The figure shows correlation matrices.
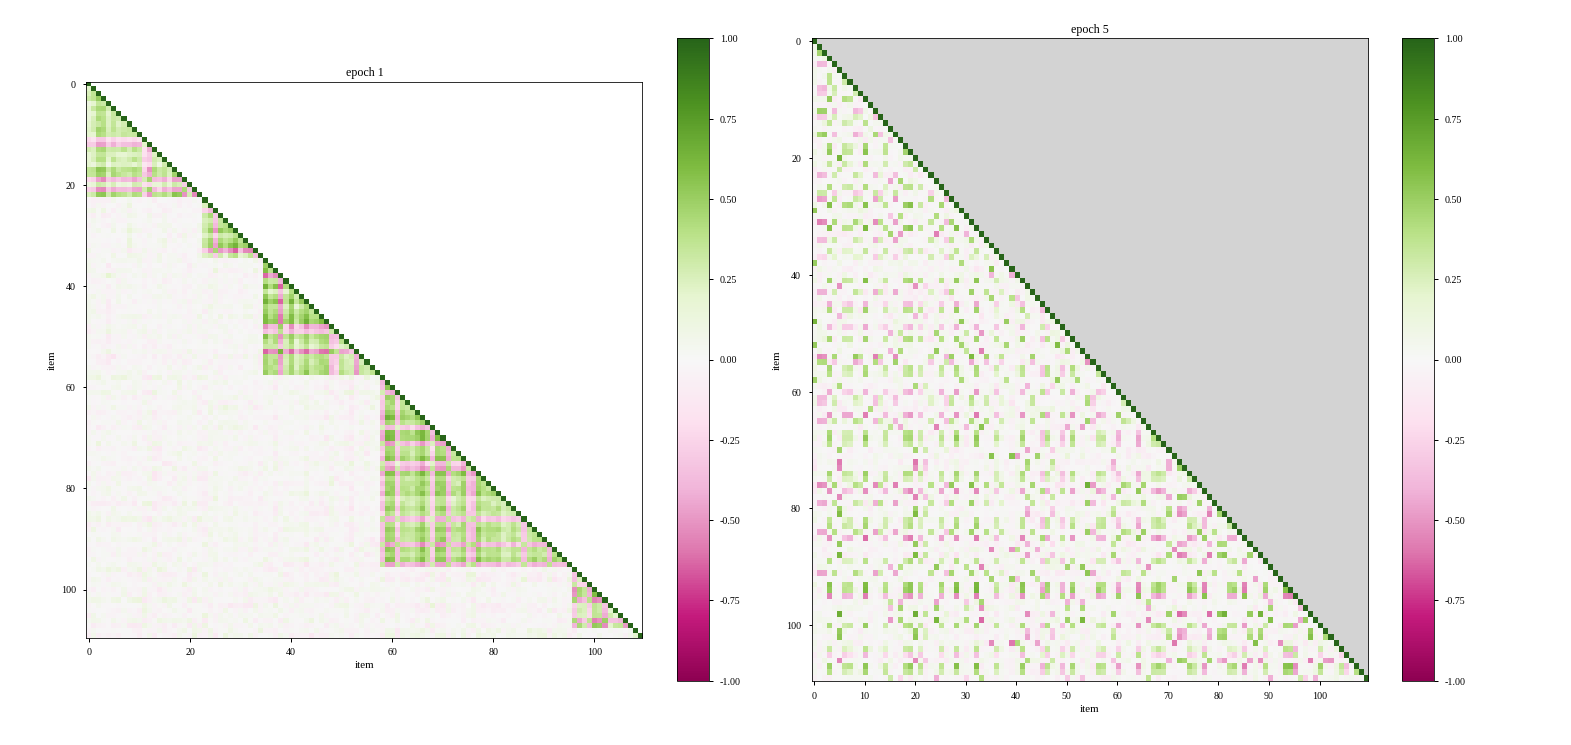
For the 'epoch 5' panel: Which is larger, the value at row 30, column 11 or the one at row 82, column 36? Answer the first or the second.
the second
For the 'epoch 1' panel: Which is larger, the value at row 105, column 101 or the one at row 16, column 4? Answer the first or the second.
the first
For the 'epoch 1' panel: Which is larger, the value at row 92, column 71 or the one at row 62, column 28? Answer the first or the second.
the second
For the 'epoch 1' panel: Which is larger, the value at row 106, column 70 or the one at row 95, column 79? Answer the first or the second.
the first
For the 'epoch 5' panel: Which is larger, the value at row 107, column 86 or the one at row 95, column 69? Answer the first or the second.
the first
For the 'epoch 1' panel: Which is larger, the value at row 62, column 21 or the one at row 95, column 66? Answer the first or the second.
the first
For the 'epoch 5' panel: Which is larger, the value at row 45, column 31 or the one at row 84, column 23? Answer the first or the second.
the second
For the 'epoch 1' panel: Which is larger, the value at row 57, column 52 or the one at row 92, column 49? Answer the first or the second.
the first
